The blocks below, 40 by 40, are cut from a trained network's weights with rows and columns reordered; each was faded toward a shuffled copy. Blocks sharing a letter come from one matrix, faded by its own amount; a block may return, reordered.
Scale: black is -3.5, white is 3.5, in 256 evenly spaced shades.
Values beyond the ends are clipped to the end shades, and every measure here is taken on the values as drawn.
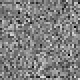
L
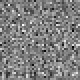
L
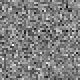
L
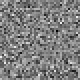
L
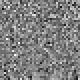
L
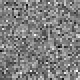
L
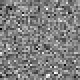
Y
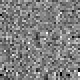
Y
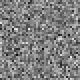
L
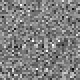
Y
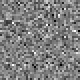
Y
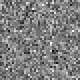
L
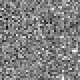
L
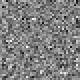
Y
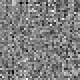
L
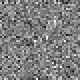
Y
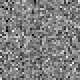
L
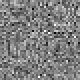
Y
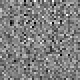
Y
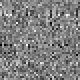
Y
